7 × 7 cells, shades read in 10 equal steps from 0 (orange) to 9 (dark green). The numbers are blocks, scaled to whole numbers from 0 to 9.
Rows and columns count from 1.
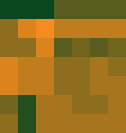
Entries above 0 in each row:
7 6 7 7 7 7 7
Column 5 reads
6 2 5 4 4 4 3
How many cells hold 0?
1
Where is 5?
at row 3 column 5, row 3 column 7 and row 6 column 1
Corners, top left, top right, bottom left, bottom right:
9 6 4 3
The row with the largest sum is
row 1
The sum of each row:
51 13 31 20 19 30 27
